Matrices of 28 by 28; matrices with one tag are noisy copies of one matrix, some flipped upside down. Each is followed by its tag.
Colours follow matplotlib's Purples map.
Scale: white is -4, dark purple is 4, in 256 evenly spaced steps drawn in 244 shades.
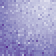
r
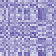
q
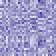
q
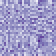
q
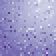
r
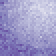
r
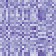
q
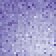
r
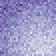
r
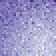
r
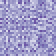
q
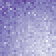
r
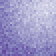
r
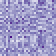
q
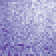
r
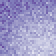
r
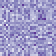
q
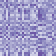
q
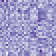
q
